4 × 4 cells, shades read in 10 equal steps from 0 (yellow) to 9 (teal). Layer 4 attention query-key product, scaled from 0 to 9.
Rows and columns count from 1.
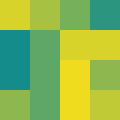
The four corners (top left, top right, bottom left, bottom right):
1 8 4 2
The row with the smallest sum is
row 4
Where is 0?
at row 3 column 3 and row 4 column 3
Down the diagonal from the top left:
1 6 0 2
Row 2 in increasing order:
1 1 6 9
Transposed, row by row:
1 9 9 4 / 3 6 6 6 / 5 1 0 0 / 8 1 4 2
